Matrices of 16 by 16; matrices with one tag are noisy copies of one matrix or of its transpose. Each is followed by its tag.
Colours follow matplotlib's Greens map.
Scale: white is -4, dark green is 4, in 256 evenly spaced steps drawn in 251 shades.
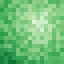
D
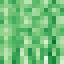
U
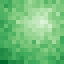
D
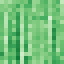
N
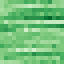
N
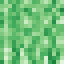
U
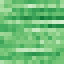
N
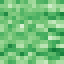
U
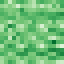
U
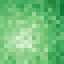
D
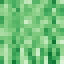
U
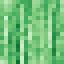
N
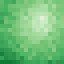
D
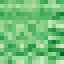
U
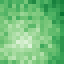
D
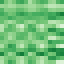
U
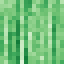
N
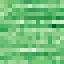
N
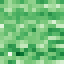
U
